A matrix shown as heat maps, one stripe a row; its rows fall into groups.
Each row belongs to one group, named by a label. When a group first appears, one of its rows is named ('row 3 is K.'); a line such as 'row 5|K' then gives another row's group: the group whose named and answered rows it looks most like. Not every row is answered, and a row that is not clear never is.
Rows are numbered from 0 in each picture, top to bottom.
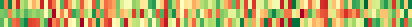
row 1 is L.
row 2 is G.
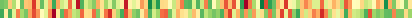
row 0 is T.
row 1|G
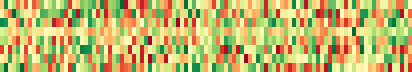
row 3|G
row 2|L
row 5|T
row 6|L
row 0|T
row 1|T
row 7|T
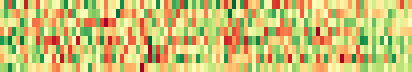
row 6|L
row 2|G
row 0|T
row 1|L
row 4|G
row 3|T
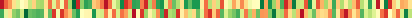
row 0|T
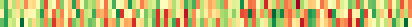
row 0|T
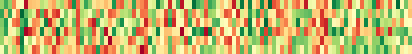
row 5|G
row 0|T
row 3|T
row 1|G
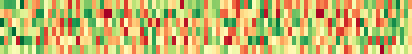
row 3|L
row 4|G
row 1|T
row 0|T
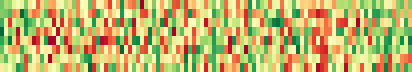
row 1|G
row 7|T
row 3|G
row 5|G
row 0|G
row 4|G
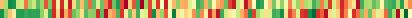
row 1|L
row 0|L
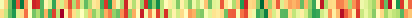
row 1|L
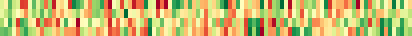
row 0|L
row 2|G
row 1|L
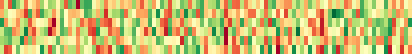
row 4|T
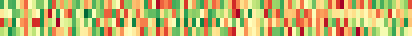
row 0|L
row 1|T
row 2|T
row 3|L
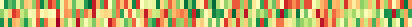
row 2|G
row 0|T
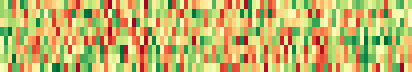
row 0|G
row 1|T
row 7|T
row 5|T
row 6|T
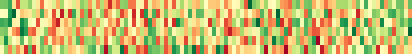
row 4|L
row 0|G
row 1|L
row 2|G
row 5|T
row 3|G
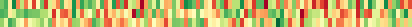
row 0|T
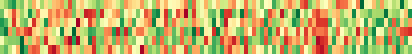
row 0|L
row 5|G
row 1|G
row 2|G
